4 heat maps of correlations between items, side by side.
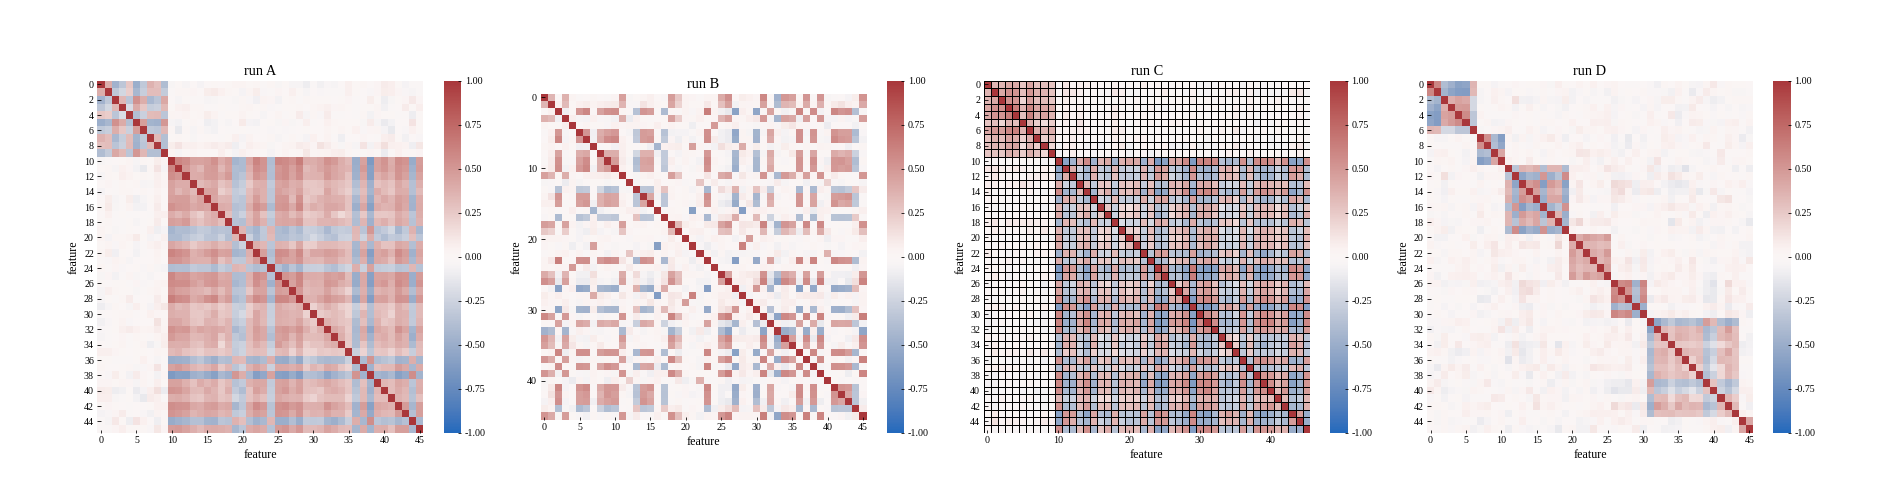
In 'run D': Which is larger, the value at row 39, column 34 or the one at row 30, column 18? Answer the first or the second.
the second
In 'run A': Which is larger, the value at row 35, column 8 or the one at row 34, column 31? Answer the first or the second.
the second
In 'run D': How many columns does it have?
46
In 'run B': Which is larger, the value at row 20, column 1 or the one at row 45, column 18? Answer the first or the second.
the second
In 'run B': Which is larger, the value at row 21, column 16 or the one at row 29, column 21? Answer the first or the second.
the second
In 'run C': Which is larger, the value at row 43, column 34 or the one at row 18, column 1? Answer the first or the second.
the first
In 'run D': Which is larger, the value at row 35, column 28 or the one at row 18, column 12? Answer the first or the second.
the first
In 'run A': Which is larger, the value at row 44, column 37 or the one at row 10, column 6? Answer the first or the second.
the second
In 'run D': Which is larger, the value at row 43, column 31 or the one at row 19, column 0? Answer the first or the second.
the second
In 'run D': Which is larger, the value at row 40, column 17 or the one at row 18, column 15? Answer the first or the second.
the second
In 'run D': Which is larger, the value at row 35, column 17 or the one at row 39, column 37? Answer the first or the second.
the first
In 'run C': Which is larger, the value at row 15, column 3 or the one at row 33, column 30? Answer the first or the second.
the first
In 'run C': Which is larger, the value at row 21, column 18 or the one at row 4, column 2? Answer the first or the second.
the second
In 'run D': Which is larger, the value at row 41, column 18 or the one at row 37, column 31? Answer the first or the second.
the first
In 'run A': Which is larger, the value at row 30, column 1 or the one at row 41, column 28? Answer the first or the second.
the second
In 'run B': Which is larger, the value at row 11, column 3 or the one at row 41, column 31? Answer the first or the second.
the first
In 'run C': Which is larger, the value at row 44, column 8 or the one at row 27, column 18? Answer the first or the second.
the first
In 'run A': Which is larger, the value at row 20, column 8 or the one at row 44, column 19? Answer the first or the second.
the second
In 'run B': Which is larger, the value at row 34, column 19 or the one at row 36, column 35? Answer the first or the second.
the first
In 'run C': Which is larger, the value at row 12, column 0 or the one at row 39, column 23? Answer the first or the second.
the second
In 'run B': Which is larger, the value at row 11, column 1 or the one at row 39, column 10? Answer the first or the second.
the first
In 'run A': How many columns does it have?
46
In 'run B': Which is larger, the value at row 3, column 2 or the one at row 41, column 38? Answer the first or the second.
the second
